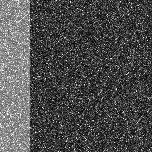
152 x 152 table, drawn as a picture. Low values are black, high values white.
Seam: vertical, 20% of the way across, the left part higher. Average level on the scale: 30%. Stripes: none.
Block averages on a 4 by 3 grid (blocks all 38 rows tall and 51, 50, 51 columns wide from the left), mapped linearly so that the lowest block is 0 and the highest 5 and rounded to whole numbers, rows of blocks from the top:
5 0 0
5 0 0
5 0 0
5 0 0
